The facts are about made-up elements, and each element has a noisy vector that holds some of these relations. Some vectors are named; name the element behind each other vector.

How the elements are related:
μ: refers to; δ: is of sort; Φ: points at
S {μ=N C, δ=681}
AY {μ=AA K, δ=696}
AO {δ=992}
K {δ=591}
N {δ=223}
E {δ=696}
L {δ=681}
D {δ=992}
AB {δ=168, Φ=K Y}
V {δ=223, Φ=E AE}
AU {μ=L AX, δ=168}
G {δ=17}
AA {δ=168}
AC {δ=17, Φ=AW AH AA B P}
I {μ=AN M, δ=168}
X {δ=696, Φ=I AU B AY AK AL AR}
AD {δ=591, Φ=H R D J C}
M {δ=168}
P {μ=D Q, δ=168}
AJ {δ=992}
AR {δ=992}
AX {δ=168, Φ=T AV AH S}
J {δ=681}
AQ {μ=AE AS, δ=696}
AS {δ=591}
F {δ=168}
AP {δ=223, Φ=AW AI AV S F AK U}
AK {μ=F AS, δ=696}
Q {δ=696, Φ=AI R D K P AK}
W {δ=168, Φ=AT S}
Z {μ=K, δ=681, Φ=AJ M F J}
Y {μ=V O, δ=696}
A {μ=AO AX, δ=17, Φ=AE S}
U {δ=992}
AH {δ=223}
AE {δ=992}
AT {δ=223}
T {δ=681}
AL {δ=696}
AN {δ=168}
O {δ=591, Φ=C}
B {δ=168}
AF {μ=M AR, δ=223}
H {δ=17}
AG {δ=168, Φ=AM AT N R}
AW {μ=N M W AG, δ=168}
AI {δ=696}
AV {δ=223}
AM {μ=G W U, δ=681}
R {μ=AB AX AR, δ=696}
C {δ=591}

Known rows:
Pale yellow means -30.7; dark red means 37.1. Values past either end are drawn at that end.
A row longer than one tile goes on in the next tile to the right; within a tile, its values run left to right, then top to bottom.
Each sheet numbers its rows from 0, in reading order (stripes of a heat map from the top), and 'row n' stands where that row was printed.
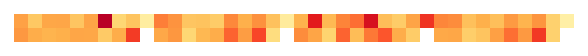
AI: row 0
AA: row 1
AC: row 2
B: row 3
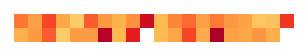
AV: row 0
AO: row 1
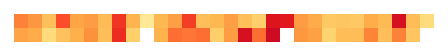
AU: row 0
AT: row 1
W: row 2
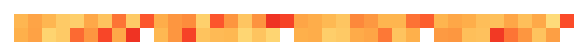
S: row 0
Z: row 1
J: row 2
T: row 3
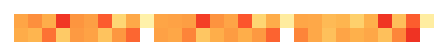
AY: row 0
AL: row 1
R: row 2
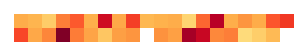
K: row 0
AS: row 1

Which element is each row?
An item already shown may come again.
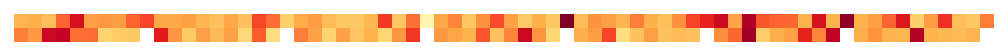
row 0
AS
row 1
AG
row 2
R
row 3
G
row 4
Z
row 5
V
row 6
U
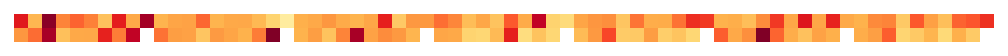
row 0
V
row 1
E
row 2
D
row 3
AX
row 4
Z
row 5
K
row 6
Z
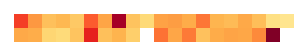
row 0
AX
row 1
E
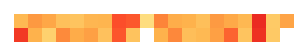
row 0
AG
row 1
AN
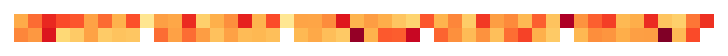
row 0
X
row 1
Q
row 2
AE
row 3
A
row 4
AH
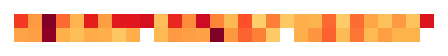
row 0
AP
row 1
AR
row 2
L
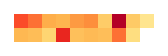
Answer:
AB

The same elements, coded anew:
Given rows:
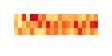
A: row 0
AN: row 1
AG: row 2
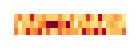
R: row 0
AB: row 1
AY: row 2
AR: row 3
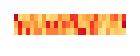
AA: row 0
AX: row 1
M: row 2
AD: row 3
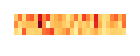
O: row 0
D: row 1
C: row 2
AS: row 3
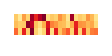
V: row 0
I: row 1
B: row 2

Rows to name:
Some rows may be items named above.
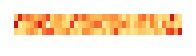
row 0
Z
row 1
D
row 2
AM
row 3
L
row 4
AS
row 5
X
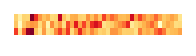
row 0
E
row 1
Q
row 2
AG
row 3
AM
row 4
J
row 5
U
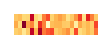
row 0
Y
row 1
D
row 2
AC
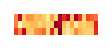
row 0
AJ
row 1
V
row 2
H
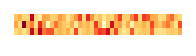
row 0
Y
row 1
AO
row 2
AC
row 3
AE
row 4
G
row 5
K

